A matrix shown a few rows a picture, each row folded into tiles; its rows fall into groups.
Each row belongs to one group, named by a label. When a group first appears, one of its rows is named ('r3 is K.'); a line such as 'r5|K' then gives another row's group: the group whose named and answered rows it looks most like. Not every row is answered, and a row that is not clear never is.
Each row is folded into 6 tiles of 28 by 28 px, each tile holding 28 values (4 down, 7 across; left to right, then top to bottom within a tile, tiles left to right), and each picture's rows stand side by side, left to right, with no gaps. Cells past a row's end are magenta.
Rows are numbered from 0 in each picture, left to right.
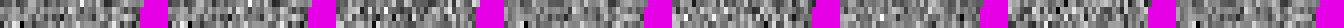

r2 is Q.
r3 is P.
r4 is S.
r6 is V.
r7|P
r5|S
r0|P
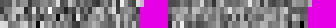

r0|Q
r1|P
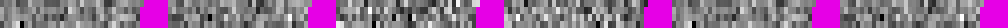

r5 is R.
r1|R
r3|S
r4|P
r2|Q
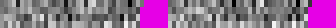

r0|S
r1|S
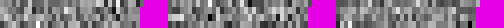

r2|P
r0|V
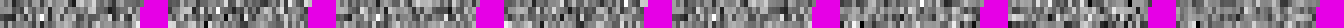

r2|V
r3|Q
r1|Q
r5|P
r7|P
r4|V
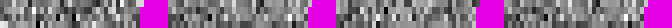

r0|Q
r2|V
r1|R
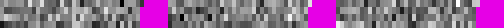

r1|R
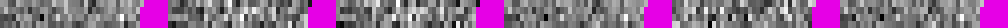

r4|Q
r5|R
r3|R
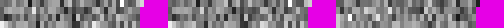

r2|S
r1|Q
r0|Q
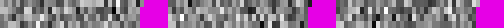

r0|V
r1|S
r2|Q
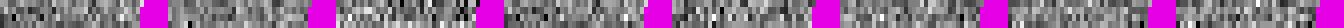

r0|R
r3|R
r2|S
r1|P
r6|P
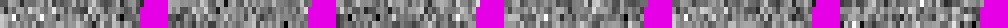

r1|V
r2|R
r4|S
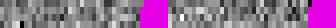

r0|P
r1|S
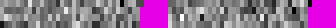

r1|S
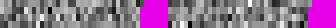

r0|V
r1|P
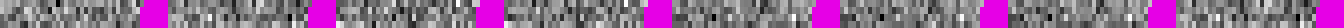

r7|S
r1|S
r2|Q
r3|Q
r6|R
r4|R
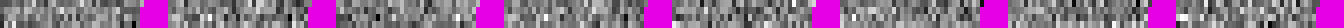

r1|S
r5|S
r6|S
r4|Q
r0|P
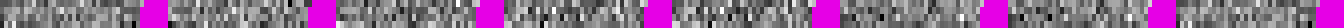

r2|Q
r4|Q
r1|V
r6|R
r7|P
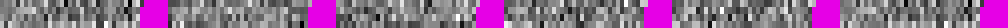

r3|Q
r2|R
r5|S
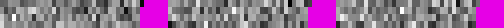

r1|V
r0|S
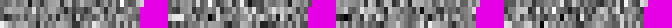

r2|V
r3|Q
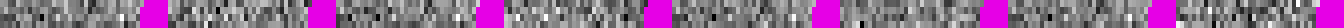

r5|P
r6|R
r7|Q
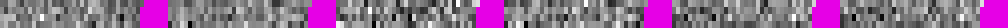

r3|P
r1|P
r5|R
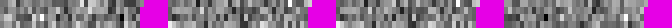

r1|Q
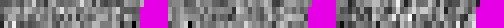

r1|P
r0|P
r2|V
